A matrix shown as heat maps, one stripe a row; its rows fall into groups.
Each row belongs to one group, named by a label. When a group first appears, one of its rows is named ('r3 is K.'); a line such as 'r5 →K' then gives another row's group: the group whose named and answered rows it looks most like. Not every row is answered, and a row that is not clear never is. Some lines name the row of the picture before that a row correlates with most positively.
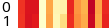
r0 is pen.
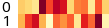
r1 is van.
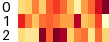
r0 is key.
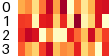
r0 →key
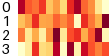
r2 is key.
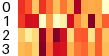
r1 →pen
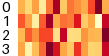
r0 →key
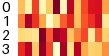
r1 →van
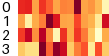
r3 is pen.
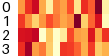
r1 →key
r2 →pen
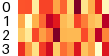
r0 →key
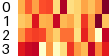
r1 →van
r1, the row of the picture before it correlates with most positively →2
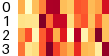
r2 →key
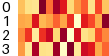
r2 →key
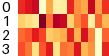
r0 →pen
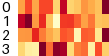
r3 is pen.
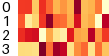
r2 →pen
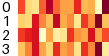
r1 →van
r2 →pen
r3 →van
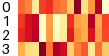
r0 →key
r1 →pen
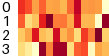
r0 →key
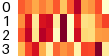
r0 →key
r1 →key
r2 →key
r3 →van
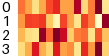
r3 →van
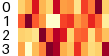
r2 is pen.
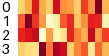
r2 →pen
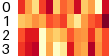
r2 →pen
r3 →pen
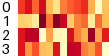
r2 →pen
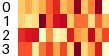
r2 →pen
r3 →key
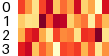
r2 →van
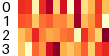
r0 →key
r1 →key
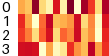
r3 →pen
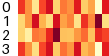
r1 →van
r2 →van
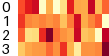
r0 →pen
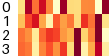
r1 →van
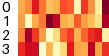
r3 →pen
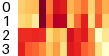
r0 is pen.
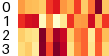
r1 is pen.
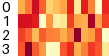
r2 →key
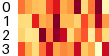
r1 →van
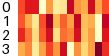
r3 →key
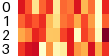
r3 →pen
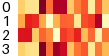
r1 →van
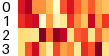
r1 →pen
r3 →van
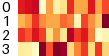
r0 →pen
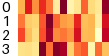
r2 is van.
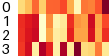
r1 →pen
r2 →pen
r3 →key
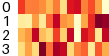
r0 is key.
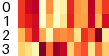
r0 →pen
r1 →pen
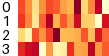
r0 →key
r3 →pen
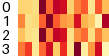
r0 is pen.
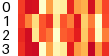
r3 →pen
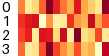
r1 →pen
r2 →key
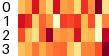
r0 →van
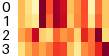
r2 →van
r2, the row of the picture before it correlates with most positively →0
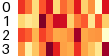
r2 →key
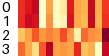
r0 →pen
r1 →pen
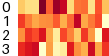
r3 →pen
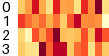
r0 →van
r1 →key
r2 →van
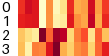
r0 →pen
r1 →pen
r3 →van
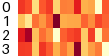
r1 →van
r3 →key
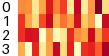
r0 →key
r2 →pen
